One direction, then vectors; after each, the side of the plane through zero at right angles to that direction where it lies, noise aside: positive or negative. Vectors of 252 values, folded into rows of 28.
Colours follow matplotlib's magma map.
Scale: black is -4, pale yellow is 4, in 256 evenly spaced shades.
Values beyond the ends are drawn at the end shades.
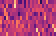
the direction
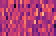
negative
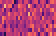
negative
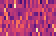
positive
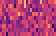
negative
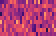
positive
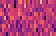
negative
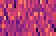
negative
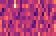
positive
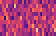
positive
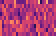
positive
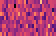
negative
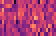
negative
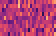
negative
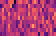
negative
